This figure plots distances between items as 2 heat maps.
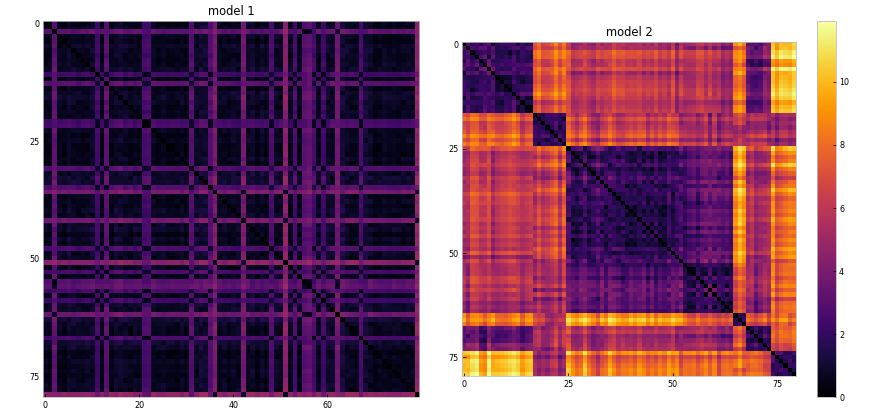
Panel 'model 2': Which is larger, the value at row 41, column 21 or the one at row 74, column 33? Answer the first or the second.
the second
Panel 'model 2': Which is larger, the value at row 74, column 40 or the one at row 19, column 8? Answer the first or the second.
the first
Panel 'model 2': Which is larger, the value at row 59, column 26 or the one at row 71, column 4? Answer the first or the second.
the first
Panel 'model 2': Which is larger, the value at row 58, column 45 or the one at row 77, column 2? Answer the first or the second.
the second
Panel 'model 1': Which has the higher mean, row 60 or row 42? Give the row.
42
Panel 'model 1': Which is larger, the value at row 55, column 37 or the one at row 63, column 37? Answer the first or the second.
the first
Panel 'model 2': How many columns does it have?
80
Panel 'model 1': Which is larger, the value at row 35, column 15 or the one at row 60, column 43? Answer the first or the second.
the first
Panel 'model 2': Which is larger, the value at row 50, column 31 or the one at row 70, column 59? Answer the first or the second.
the second
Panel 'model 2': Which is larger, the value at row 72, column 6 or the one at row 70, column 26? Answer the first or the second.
the first
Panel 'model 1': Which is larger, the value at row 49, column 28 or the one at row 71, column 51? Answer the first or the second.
the second
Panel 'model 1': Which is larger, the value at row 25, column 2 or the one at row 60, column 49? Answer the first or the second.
the first
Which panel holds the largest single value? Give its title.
model 2
